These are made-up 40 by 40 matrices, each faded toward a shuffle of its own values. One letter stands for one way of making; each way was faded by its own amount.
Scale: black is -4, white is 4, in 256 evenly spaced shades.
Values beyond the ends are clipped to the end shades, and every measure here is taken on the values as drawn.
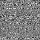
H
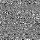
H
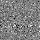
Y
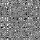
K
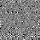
K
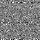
H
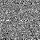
H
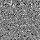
Y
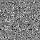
H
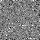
Y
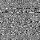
H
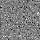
Y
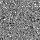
Y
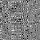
K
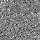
Y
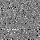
Y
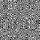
K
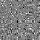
K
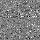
Y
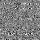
H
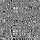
K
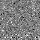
Y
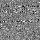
Y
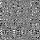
K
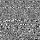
H
